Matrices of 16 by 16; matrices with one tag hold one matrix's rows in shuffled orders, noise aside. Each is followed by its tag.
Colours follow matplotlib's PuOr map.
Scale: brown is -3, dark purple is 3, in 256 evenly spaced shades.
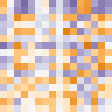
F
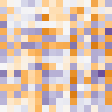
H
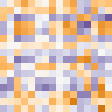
F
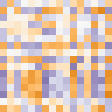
H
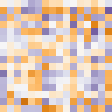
H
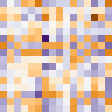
H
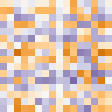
F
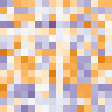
F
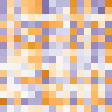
H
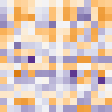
F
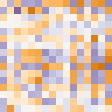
H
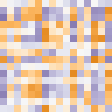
H
